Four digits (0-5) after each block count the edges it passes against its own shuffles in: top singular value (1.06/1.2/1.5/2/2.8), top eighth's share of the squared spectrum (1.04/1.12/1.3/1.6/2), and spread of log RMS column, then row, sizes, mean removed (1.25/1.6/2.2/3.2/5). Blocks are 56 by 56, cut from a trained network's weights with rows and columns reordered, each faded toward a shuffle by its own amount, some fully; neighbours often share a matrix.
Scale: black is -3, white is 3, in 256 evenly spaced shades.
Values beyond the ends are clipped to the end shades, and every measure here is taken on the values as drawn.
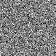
0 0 0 0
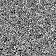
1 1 0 0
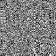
3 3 2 1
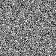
0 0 0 0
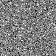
0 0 0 0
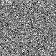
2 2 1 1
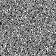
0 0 0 0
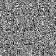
3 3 2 1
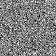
2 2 1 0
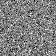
0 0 0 0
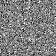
1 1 0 0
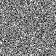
1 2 0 0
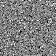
1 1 0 0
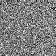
2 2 0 0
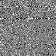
3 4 1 2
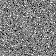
0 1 0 0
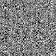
3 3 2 1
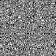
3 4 2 2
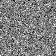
0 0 0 0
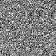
3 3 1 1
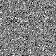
2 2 0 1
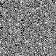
2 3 1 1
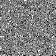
2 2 1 1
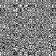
4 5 3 2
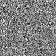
3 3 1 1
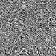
3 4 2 1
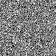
1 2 0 0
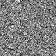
2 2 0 0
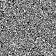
1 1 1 0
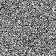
1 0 0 0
